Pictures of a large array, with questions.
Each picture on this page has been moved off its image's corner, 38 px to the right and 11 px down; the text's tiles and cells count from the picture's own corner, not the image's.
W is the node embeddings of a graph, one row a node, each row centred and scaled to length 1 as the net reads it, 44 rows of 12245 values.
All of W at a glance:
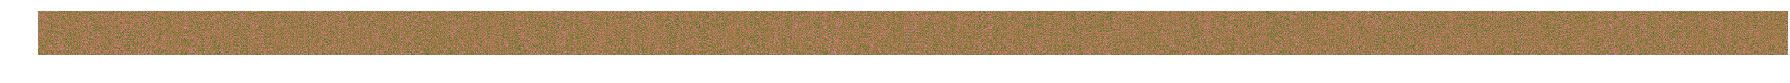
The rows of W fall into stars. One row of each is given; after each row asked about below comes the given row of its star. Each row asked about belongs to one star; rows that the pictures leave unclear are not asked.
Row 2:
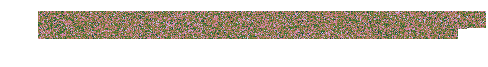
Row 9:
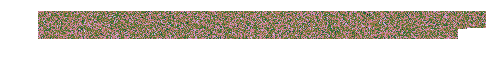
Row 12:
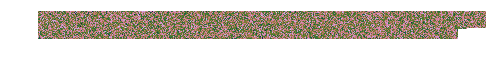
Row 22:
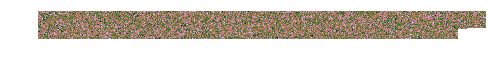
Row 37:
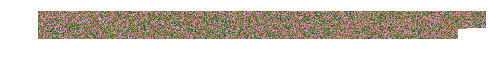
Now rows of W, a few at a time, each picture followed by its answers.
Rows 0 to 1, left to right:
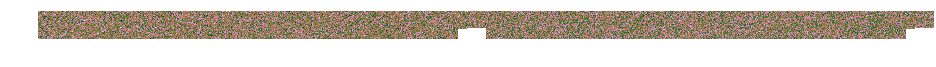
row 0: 2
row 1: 9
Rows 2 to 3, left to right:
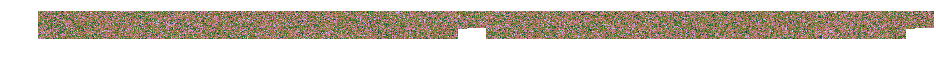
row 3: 12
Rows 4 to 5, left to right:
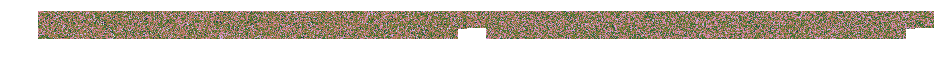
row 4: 22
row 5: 2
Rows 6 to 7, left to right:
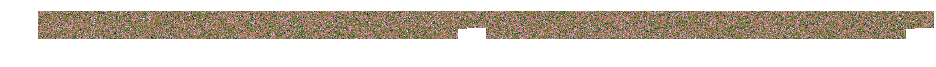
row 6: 9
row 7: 2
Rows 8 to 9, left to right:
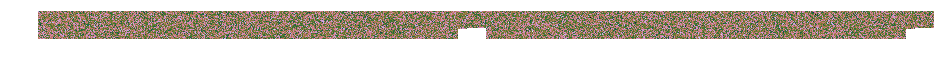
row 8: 2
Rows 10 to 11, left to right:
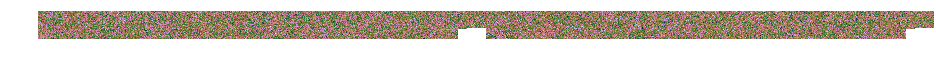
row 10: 37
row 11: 22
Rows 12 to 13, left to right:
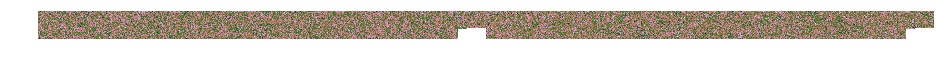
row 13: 22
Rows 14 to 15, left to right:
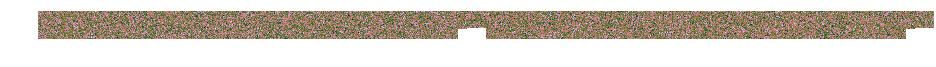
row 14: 9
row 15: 22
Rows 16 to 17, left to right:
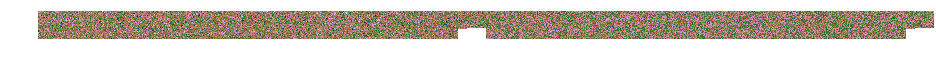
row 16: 22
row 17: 2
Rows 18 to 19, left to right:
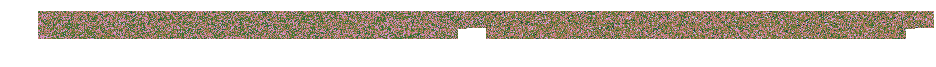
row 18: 37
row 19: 2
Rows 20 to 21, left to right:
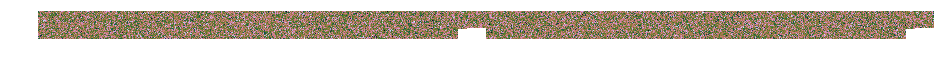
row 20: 9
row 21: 12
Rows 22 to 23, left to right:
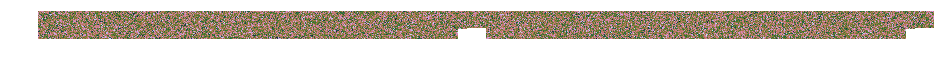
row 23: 2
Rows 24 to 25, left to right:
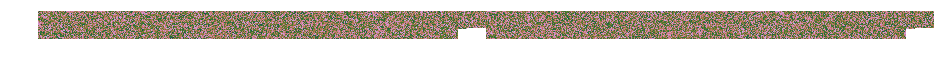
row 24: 12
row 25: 22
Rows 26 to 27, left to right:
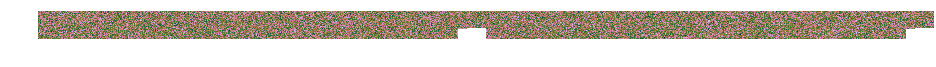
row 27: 37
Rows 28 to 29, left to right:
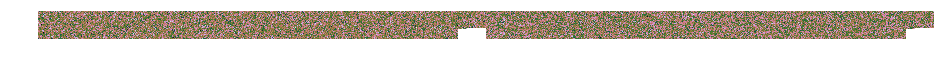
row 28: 12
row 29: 9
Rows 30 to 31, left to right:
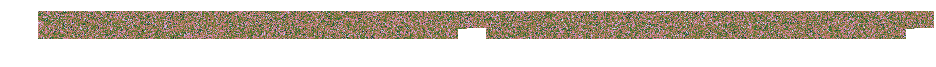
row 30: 12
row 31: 12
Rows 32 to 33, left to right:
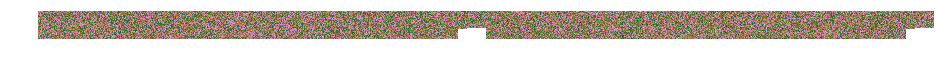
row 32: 9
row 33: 12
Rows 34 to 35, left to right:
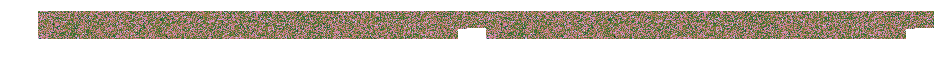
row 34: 37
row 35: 37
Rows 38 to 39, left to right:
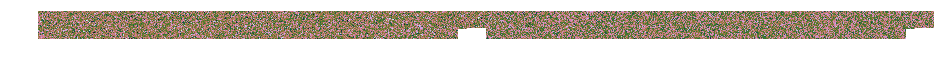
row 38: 37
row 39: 12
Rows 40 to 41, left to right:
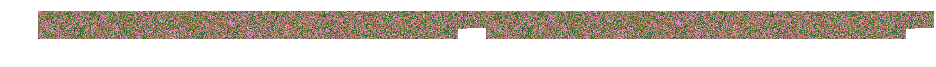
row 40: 9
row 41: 9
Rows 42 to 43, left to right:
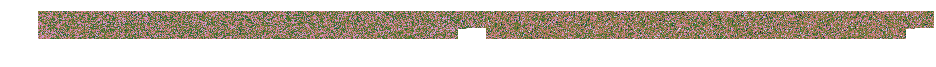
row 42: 37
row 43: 37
